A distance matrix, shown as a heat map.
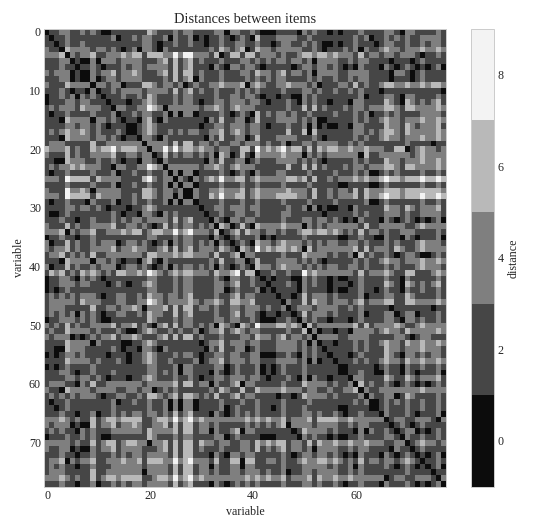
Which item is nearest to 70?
20
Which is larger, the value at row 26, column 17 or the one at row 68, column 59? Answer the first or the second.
the first
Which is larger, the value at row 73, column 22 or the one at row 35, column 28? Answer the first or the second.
the first
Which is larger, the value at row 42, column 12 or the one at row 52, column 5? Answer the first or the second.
the first
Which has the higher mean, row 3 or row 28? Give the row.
28
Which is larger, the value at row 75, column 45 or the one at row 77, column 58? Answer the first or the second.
the first
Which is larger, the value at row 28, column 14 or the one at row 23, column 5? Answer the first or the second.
the second
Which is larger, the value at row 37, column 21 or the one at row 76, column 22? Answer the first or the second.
the second
